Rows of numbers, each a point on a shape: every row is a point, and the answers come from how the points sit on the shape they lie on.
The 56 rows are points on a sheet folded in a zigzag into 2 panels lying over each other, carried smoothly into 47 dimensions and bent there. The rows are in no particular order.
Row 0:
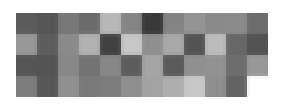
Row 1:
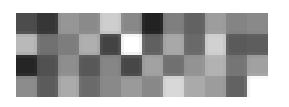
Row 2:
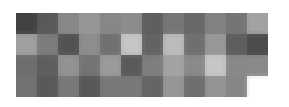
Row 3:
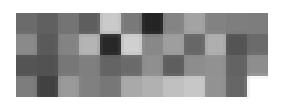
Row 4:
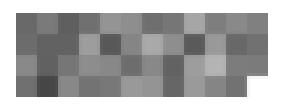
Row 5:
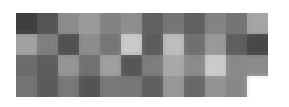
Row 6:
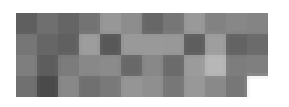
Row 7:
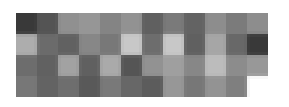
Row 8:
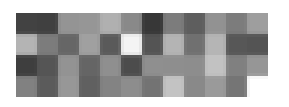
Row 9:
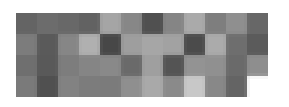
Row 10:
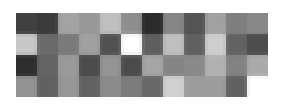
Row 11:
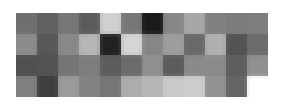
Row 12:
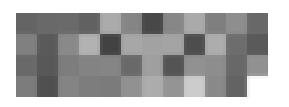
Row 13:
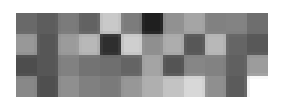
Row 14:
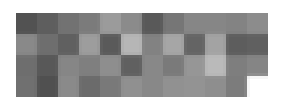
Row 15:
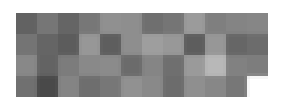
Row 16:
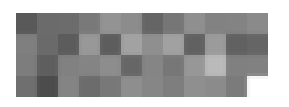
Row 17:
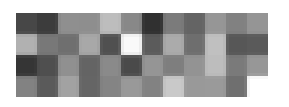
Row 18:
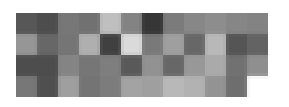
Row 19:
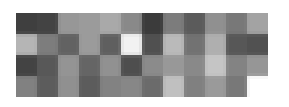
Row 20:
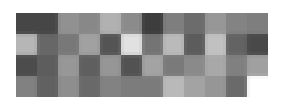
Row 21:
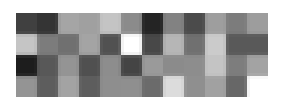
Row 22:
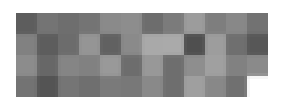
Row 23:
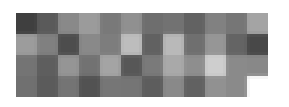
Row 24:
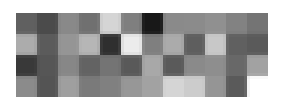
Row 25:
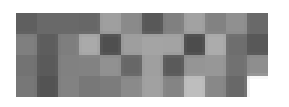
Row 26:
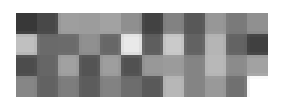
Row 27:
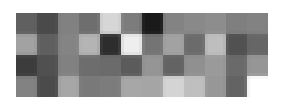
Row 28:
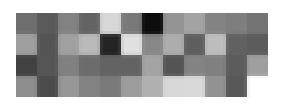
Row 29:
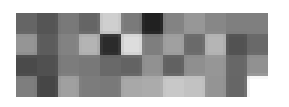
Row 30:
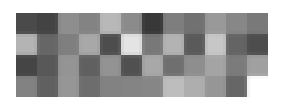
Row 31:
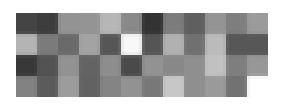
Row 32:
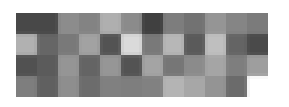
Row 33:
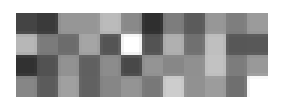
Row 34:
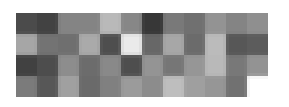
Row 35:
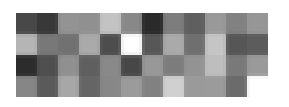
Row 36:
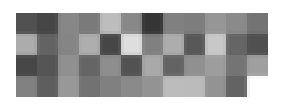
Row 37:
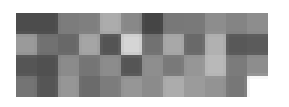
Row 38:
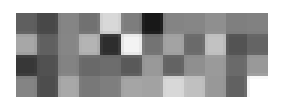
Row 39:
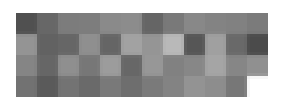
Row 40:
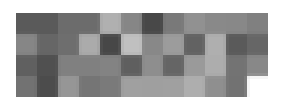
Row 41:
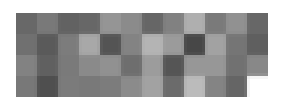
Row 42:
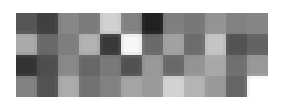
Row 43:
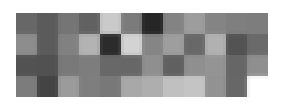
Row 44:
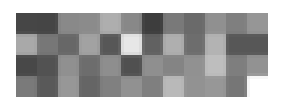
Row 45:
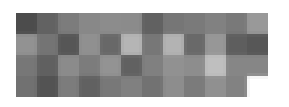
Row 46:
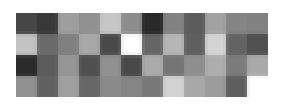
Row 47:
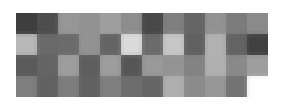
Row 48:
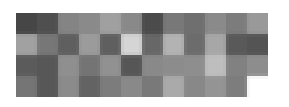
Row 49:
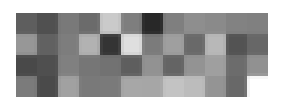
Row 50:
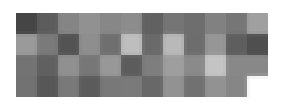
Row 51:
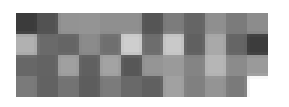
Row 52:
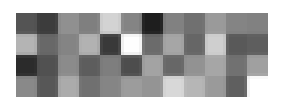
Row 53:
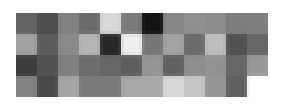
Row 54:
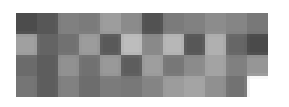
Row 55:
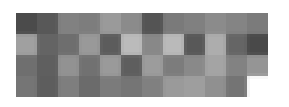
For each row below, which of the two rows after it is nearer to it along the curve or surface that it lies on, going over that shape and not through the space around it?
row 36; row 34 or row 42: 42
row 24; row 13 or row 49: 13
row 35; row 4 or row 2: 2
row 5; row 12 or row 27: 27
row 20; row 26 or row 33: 26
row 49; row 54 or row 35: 35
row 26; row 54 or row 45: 54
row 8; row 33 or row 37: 33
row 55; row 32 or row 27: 32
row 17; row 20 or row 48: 48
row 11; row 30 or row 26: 30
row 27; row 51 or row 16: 16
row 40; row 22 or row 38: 38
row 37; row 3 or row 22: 3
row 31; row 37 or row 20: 37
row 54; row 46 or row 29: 46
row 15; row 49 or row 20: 49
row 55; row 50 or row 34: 34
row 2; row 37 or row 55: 37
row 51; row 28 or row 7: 7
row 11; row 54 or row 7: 54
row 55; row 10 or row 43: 10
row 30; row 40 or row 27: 27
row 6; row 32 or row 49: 49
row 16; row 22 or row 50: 50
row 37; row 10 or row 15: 15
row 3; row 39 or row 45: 45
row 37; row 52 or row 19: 19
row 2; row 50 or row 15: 50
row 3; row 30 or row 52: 52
